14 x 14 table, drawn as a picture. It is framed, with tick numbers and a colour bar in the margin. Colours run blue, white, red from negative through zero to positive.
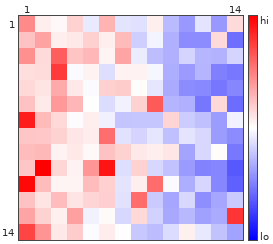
Grain: fine. Stripes: none. Slope: up to the left. Ninth with the highest average: bottom left.
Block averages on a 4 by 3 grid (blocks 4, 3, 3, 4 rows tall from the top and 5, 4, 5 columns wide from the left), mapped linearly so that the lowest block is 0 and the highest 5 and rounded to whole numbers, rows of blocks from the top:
5 3 0
5 3 0
5 4 0
5 3 1
